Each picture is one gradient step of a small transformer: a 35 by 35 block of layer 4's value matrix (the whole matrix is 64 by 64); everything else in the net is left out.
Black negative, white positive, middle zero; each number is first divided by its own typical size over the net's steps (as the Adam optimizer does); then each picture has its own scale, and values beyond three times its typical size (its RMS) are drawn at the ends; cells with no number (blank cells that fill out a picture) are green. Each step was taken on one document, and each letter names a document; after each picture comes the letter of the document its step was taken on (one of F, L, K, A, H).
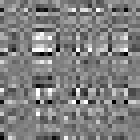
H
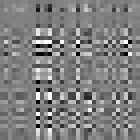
H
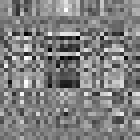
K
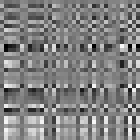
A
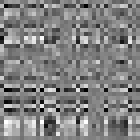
A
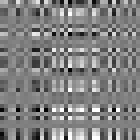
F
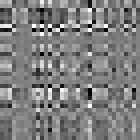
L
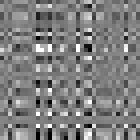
L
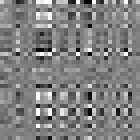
L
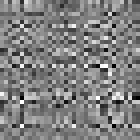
K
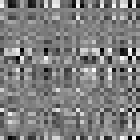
A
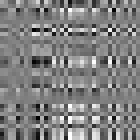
F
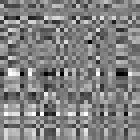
A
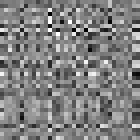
K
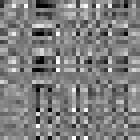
H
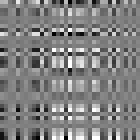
F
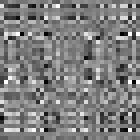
A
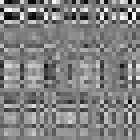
A
